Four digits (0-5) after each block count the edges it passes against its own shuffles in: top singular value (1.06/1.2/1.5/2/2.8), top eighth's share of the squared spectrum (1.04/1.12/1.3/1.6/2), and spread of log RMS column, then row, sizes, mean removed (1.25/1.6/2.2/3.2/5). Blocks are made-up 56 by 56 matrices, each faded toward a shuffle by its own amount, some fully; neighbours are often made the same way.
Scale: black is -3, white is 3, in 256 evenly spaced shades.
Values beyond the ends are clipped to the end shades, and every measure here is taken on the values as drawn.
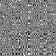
4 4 2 3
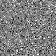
3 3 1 1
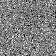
2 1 0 0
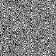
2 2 3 0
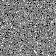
0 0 0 0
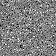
0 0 0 0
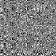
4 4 2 2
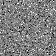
0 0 0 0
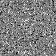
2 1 0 1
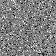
0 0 0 0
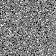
2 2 0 0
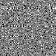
3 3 2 2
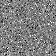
1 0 0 0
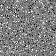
1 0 0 0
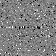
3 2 0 1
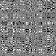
4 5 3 3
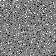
2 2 0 0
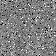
1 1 0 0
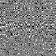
4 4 2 3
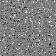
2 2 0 1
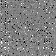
2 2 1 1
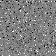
1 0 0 0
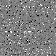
1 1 0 1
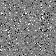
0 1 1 1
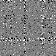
2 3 3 3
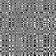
5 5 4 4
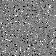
1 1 0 0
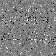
3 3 0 1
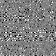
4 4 1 3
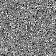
2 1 0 0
